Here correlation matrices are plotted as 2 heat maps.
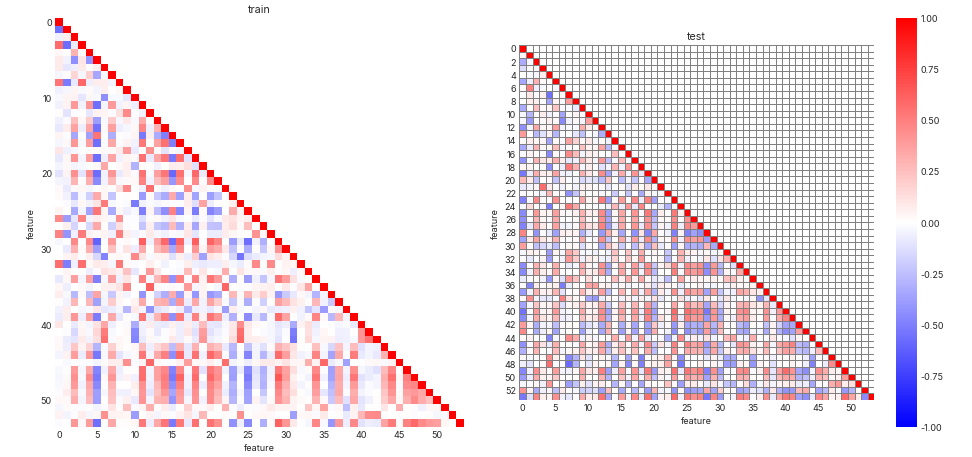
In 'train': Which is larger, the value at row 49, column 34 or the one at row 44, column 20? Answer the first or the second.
the second
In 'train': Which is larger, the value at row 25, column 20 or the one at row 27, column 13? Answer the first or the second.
the second
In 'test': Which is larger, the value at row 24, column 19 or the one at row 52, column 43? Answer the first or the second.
the second
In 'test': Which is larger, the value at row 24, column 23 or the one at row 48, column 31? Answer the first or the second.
the first
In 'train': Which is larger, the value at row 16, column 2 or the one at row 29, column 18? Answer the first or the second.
the second
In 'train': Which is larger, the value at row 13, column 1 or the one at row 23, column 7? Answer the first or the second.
the first
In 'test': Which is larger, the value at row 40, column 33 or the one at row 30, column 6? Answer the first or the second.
the first
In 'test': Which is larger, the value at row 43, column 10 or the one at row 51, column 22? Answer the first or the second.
the second
